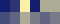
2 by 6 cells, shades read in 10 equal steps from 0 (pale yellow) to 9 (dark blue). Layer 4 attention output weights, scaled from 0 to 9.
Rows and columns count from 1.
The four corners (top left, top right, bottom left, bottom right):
9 3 7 5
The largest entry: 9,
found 2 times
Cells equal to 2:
0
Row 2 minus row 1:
-2 -2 3 -4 3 2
